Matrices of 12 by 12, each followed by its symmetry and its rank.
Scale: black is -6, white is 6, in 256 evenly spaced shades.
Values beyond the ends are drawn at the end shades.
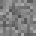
neither, full rank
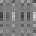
neither, rank one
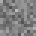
neither, full rank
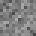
symmetric, full rank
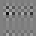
neither, rank one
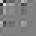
symmetric, rank one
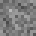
symmetric, full rank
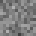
neither, full rank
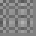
symmetric, rank one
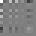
symmetric, rank one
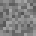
neither, full rank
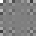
symmetric, rank one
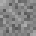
symmetric, full rank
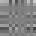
neither, rank one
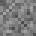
symmetric, full rank
